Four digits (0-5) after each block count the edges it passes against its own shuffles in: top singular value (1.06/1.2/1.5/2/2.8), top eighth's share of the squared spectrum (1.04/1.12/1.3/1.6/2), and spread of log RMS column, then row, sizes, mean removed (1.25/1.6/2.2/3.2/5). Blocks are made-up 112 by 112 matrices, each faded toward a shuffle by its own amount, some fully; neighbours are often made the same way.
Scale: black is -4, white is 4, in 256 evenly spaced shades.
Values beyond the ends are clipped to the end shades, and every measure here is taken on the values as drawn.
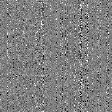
2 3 4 0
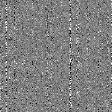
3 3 4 0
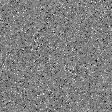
0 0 0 0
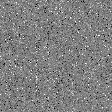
0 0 1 0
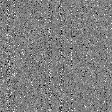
1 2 3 0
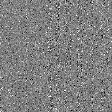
1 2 3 0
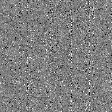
2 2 3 0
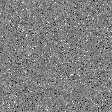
0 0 1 0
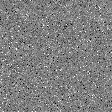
0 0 0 0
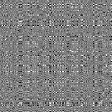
5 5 3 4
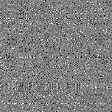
4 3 1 2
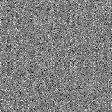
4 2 1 1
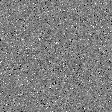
0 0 0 1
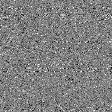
1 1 0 3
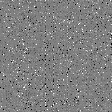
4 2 1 1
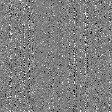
2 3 4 0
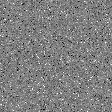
0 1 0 0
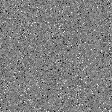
1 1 1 0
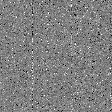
2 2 2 0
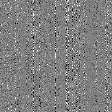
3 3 4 0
